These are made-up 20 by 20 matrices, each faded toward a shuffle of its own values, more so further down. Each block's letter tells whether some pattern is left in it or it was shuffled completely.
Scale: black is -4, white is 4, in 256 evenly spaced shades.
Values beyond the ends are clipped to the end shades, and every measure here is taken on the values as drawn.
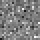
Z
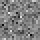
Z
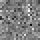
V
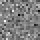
Z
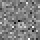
V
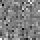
V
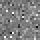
Z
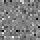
V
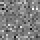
Z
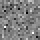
Z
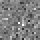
Z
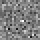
Z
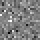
V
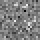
Z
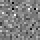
Z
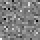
V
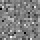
Z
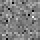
V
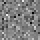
V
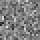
Z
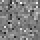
V
